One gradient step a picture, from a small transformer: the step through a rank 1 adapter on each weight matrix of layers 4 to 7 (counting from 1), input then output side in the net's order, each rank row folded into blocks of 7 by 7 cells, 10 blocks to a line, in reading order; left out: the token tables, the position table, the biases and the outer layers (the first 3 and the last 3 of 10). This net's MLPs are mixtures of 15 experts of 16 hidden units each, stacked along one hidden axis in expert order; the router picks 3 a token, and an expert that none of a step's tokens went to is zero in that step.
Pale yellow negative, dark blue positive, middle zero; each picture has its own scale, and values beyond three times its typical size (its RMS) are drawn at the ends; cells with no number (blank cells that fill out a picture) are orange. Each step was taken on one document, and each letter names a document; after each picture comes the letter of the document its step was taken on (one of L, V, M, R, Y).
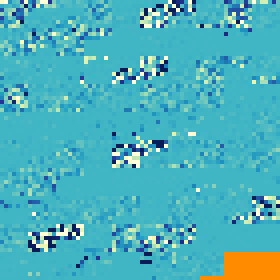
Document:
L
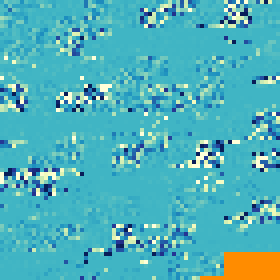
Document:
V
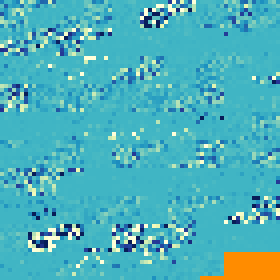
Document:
L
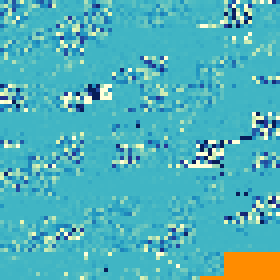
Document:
V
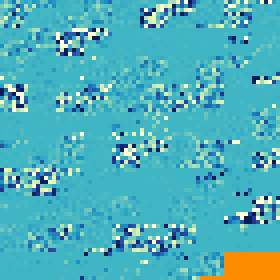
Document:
V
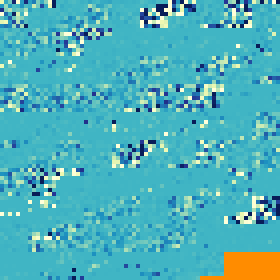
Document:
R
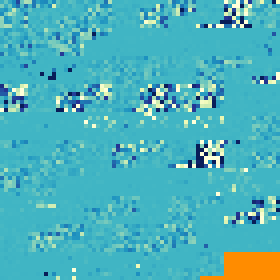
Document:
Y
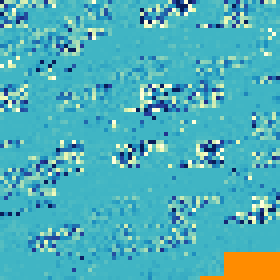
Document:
R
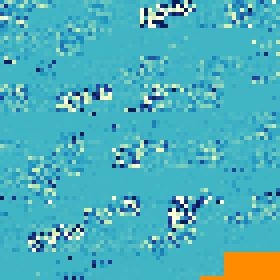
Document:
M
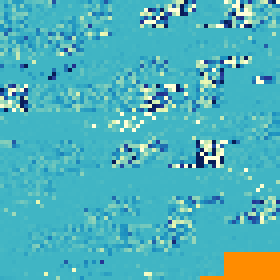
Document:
Y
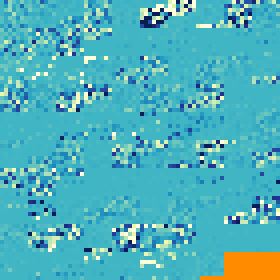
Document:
L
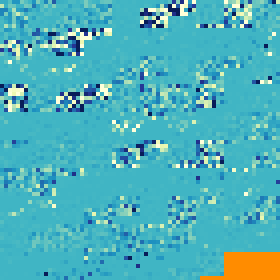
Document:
Y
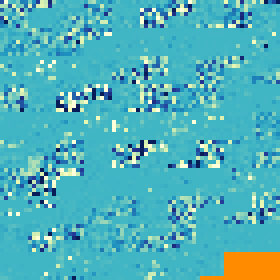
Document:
R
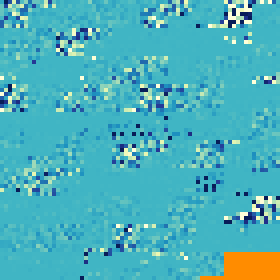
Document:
V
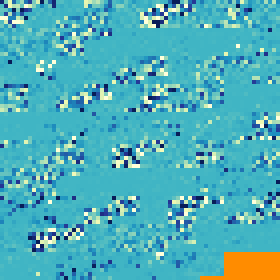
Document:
M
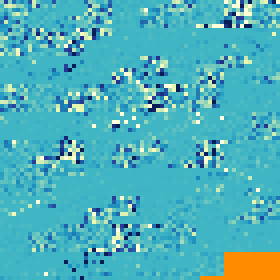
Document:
Y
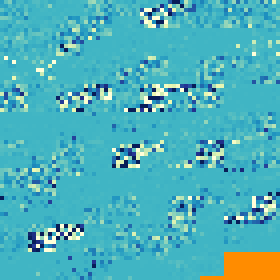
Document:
M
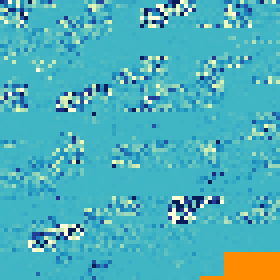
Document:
M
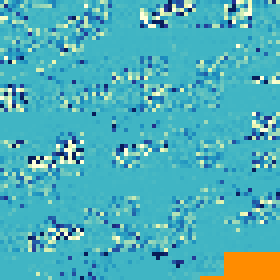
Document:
M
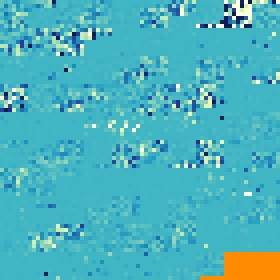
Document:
Y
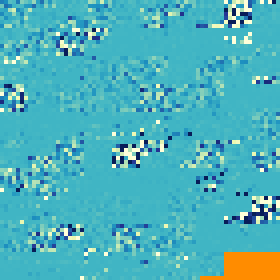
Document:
V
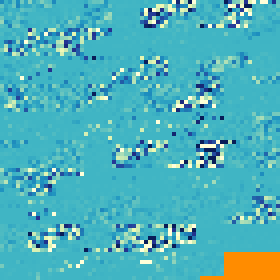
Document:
L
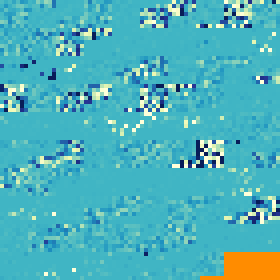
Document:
Y
